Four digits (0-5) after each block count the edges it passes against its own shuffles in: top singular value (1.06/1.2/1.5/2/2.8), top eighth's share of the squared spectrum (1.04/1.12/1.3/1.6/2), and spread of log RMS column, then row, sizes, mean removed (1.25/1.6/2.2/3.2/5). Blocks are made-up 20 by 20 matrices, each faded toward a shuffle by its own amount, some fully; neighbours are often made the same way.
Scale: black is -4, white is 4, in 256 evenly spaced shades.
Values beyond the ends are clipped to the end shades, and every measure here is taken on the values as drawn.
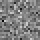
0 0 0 0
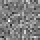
0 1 0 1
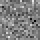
0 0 0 0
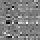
3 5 2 2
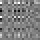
4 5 2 2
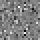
1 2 0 0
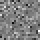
1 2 0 0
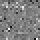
0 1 0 0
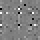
3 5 1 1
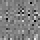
3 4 2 1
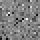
0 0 0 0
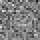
0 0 0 0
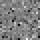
2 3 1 0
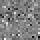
0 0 0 0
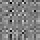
4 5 2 2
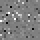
0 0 0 0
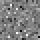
0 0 0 0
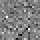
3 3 0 1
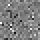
2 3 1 0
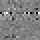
3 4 0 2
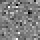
1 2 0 0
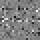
1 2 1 1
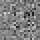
3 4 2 1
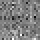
2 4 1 1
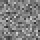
0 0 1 0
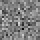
3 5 2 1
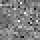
0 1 0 0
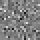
2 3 1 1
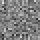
2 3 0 1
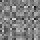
3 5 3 2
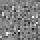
1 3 1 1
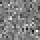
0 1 0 0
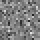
1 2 0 0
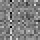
3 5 2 1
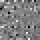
3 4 0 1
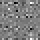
3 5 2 2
